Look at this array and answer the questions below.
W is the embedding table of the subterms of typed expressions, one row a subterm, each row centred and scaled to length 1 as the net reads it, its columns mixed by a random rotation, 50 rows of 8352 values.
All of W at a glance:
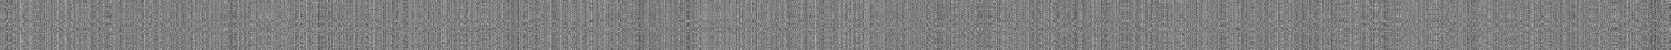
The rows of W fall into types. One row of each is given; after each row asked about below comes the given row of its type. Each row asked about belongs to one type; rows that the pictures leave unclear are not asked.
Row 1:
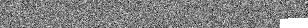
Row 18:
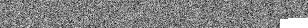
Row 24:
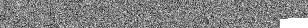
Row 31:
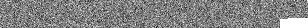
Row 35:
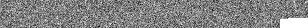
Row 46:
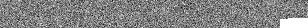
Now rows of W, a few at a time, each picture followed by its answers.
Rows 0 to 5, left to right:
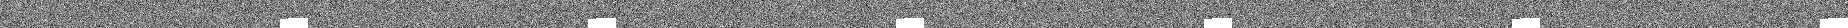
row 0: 35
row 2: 35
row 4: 18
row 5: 1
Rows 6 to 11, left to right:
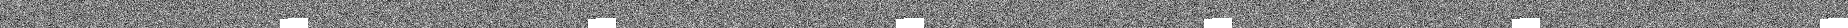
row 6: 24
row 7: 31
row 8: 1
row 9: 18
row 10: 1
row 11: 35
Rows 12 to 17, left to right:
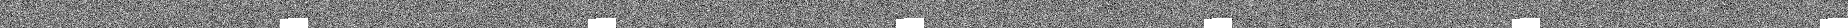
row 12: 1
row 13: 46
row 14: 18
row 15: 46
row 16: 24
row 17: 46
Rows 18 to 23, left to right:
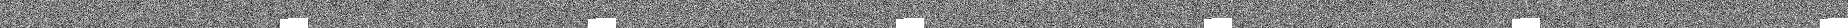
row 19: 1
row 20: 18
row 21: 31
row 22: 35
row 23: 24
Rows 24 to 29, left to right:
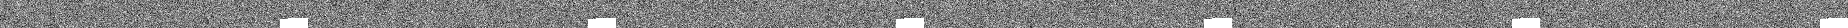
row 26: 1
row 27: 24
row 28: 35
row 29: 35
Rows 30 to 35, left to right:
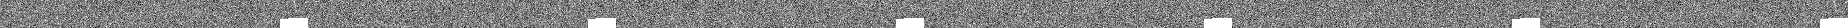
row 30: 35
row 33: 46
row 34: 18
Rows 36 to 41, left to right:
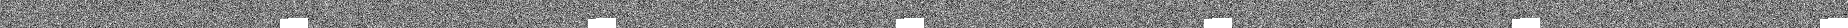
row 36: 35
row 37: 24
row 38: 1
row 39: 1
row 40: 18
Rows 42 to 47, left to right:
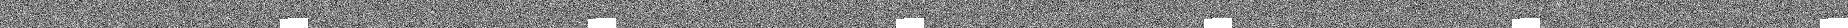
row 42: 1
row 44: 31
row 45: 35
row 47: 24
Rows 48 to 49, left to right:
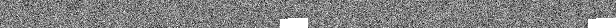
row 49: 18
